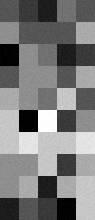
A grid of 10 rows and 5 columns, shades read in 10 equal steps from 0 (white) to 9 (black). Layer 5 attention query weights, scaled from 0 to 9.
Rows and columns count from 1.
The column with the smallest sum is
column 5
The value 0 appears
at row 6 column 3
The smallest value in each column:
2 1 0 2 1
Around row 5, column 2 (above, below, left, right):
4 9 3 5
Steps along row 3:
down up up down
